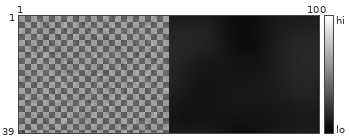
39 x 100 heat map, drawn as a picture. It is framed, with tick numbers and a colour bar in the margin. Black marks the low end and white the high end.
It is made of 1 by 2 panels. Panel 1,1: middling, checkered, strong in contrast. Panel 1,2: very low, smooth, faint in contrast.
